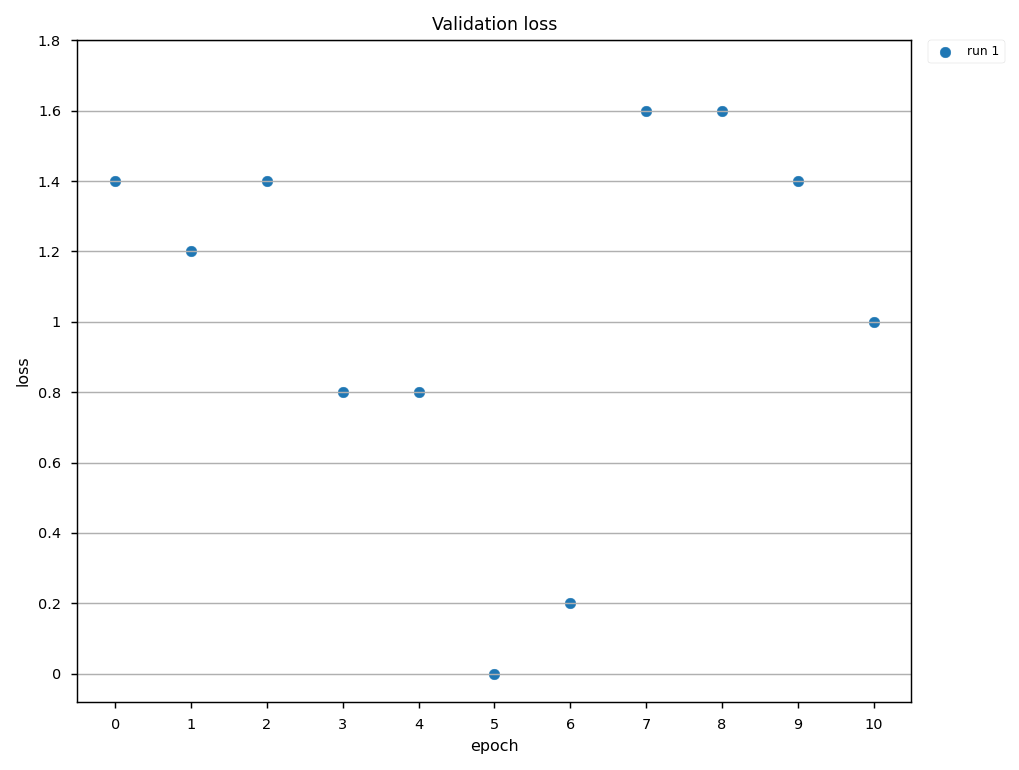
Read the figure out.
Title: Validation loss
x-axis: epoch, ticks 0 1 2 3 4 5 6 7 8 9 10
y-axis: loss, ticks 0 0.2 0.4 0.6 0.8 1 1.2 1.4 1.6 1.8
Legend: run 1
Values:
run 1: 1.4 1.2 1.4 0.8 0.8 0 0.2 1.6 1.6 1.4 1
